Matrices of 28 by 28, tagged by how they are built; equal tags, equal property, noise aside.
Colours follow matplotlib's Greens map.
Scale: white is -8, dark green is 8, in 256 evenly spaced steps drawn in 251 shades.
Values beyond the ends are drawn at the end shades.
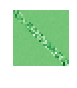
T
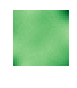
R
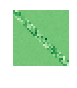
T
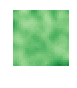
R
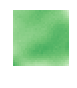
R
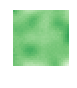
R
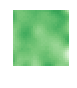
R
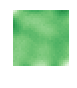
R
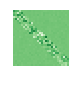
T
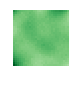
R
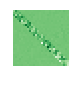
T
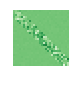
T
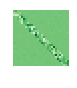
T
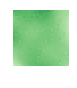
R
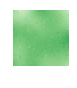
R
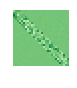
T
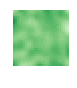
R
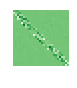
T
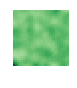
R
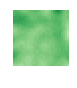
R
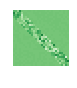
T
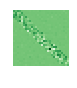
T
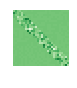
T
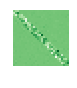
T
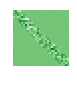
T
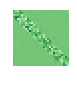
T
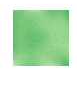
R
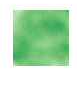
R
